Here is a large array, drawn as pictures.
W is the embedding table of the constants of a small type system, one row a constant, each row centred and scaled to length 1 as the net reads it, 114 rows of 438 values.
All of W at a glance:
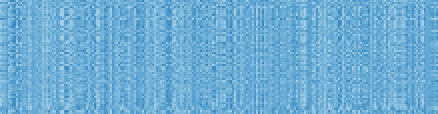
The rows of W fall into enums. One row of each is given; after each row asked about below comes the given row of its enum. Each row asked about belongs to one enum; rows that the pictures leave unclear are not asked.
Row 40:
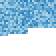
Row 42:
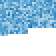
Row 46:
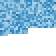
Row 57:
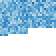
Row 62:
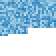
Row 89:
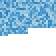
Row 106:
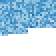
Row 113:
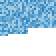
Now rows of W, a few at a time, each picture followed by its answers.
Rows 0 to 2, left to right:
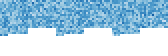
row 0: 57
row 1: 40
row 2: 106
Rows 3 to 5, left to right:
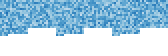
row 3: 89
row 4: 62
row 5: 40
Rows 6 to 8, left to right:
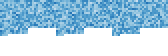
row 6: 46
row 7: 46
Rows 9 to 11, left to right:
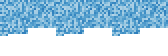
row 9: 113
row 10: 113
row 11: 113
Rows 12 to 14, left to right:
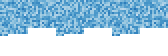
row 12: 62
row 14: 62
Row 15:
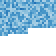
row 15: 89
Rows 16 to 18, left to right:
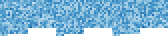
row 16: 42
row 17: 113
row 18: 106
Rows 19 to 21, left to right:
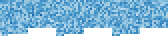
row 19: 106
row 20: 113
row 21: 62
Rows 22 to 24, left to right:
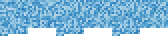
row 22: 62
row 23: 113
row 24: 113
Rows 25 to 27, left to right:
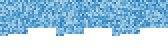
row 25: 113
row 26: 57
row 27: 40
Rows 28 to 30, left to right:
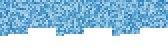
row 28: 89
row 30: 46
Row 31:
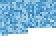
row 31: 106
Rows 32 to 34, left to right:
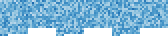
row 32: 57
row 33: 113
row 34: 89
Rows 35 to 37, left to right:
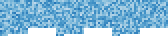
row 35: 46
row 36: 62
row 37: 113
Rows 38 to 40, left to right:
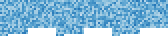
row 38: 113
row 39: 62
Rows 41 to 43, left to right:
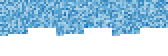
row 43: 46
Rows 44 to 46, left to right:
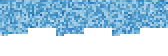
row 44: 106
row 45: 89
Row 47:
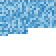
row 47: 113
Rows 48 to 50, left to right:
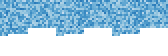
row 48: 89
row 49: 40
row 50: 40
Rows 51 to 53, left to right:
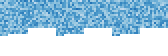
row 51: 40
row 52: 89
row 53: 62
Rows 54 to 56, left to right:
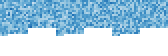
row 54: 42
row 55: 46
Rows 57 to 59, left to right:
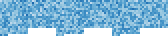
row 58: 40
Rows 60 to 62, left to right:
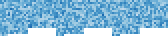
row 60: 42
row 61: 89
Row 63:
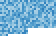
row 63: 113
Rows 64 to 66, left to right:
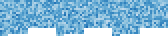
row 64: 46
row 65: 42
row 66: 62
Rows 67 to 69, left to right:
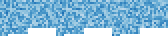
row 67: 89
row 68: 89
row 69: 62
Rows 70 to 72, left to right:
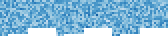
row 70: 89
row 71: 106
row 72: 62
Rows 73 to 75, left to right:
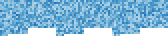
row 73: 46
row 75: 106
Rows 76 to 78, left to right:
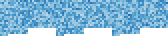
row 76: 40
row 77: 89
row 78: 46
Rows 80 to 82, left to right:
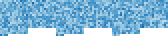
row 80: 57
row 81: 62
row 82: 42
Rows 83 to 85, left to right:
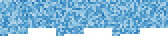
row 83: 57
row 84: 89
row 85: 113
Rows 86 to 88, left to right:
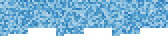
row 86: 40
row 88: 46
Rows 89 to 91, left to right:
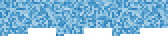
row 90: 62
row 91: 89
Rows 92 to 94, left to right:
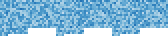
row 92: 89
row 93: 40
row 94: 40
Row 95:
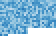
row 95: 62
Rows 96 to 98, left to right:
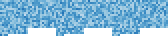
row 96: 62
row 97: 89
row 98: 113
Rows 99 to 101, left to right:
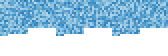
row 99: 40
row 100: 62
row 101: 113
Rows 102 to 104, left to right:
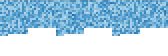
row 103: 46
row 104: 113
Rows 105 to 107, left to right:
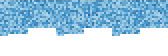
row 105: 40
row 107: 40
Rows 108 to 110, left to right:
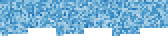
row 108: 106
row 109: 42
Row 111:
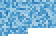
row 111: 89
